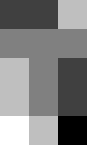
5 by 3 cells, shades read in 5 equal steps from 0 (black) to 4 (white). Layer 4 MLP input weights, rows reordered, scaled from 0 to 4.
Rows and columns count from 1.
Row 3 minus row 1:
2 1 -2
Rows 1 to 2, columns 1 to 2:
1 1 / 2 2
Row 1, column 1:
1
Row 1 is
1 1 3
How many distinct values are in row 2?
1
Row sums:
5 6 6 6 7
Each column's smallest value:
1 1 0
